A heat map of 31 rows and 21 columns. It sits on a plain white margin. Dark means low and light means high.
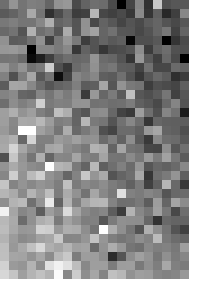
Odd rows or columns: none. Slope: up to the bottom left. Ninth with the highest average: bottom left. Grain: fine. Average level on the scale: 50%.
